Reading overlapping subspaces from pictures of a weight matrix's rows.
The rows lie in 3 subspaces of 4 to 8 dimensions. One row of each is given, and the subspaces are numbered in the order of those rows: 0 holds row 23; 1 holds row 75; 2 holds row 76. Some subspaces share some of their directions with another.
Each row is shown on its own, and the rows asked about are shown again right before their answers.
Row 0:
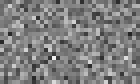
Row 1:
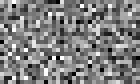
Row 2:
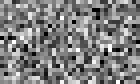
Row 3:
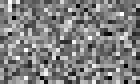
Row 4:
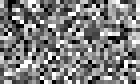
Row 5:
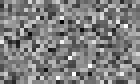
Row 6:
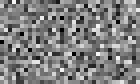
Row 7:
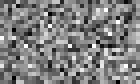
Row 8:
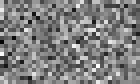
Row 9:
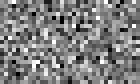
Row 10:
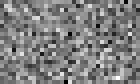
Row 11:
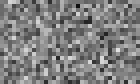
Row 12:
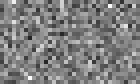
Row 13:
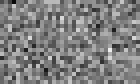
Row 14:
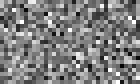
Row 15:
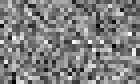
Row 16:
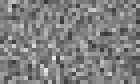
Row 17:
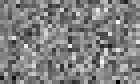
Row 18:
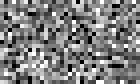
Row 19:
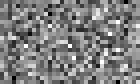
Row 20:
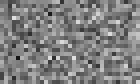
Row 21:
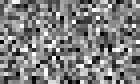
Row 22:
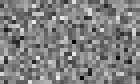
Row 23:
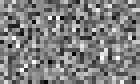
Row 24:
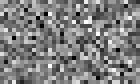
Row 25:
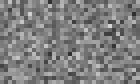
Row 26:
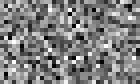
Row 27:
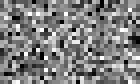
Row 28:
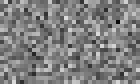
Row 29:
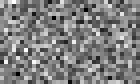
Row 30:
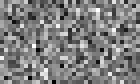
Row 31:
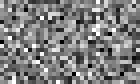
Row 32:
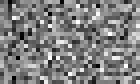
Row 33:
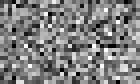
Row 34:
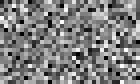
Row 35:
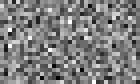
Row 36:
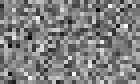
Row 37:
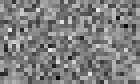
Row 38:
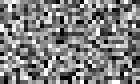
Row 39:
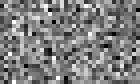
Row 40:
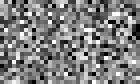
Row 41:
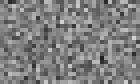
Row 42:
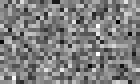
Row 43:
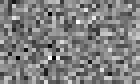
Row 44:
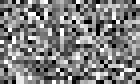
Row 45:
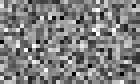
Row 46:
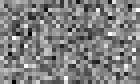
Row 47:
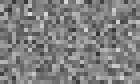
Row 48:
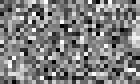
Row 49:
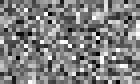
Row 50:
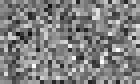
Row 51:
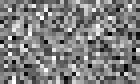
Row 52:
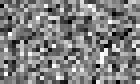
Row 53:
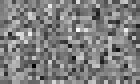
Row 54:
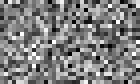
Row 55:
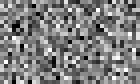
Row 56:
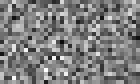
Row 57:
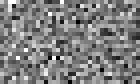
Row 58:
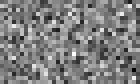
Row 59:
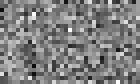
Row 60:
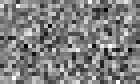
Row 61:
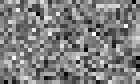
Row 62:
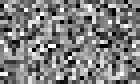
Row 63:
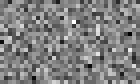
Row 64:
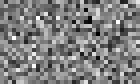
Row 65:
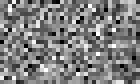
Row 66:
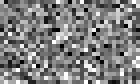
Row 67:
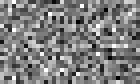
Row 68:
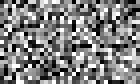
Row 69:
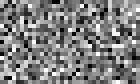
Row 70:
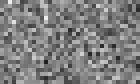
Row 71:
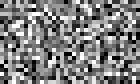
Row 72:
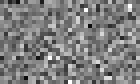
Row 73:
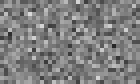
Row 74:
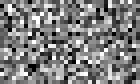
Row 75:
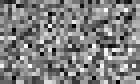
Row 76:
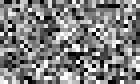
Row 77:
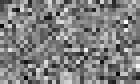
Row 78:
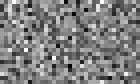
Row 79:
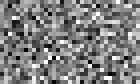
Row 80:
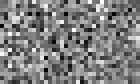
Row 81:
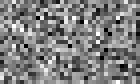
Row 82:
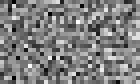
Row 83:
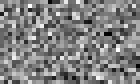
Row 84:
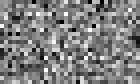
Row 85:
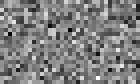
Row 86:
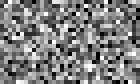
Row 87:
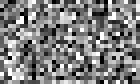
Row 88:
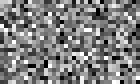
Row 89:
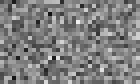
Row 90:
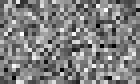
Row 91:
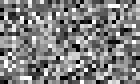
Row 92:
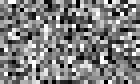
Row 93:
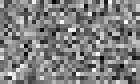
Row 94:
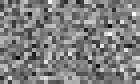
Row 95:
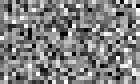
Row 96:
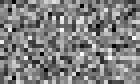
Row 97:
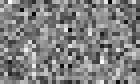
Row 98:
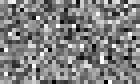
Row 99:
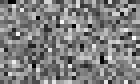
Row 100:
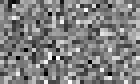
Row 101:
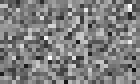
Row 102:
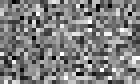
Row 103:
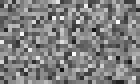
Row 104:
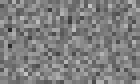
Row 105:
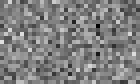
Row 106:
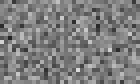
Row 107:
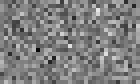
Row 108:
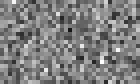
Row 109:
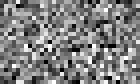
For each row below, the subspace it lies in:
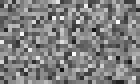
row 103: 0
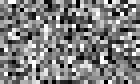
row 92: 1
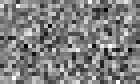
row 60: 1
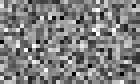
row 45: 0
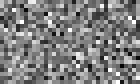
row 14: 2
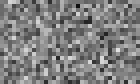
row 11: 2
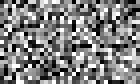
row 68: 1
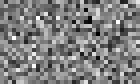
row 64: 2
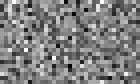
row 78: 2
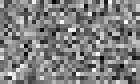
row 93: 2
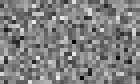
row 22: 0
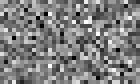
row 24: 2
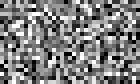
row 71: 0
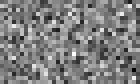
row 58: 0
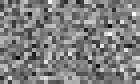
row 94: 2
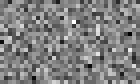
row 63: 1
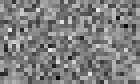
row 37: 0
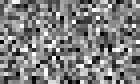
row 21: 1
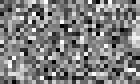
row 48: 2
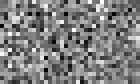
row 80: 2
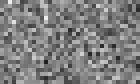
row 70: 2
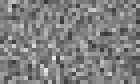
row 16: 0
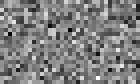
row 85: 2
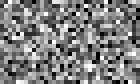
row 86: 2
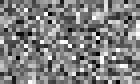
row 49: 2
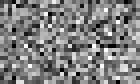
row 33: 1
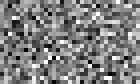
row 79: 1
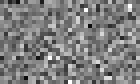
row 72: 0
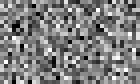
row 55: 0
